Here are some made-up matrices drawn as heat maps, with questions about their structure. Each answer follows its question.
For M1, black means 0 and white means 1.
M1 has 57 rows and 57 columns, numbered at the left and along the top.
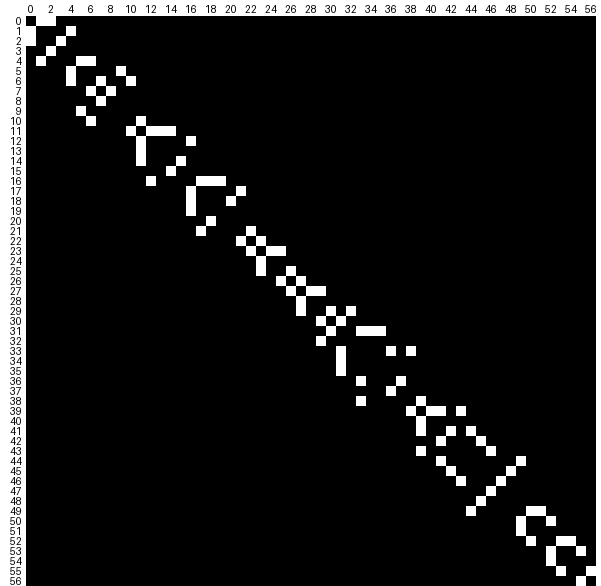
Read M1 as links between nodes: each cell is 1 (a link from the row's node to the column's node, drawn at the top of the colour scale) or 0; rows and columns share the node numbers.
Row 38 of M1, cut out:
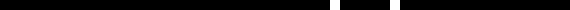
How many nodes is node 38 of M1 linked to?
2
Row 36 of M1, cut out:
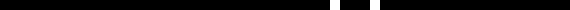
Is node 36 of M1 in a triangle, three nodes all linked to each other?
no
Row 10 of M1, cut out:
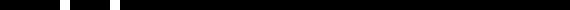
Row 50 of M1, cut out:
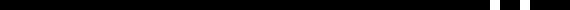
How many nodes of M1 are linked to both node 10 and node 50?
0
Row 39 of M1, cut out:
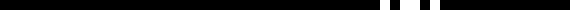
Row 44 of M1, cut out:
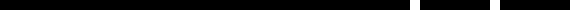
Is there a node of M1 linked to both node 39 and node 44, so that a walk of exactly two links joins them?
yes
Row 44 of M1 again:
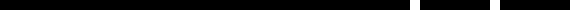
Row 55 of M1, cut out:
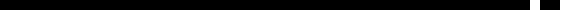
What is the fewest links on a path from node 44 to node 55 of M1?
5
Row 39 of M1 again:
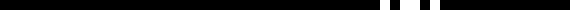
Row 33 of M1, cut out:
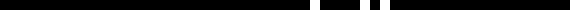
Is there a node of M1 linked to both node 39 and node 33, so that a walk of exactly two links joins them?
yes
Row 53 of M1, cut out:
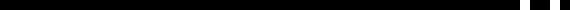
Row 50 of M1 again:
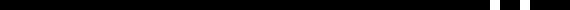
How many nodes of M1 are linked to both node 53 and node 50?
1
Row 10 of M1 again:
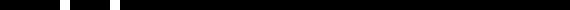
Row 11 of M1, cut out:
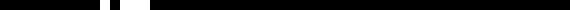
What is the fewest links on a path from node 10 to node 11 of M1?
1
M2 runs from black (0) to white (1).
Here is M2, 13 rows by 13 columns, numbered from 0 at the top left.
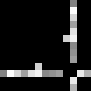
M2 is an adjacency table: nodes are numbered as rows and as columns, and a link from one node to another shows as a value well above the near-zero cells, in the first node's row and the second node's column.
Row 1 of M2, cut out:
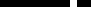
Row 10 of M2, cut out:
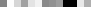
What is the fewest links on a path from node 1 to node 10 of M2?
1
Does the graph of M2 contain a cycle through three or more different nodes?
no
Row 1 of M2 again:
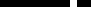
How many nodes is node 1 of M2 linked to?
1
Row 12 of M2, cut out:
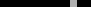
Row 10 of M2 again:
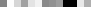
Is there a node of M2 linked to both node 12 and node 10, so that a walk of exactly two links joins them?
no
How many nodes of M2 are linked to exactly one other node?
11
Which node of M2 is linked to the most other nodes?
node 10
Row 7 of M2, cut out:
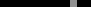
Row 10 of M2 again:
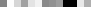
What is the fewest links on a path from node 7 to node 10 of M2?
1
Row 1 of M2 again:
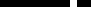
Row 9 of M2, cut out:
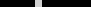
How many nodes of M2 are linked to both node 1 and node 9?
0
